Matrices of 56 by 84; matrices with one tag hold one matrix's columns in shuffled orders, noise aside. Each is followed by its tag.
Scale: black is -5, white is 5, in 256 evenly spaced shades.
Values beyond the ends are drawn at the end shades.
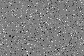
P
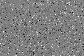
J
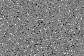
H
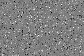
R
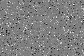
R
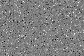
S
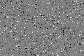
R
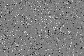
R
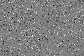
S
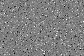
P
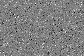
J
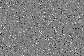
R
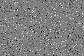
P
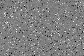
P
